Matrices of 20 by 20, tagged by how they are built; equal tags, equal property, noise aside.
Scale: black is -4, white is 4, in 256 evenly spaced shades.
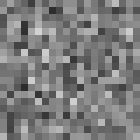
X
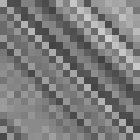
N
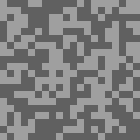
X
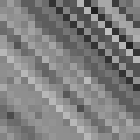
N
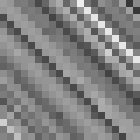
N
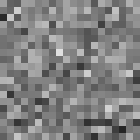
X
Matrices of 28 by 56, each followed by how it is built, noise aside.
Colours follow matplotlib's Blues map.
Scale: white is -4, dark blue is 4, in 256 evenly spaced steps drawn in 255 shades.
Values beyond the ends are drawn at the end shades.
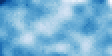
smooth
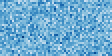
noise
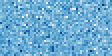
noise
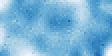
smooth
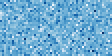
noise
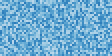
noise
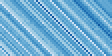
Toeplitz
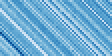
Toeplitz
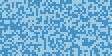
noise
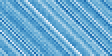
Toeplitz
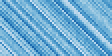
Toeplitz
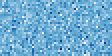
noise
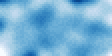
smooth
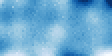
smooth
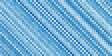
Toeplitz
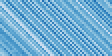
Toeplitz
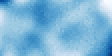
smooth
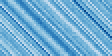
Toeplitz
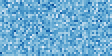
noise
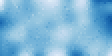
smooth
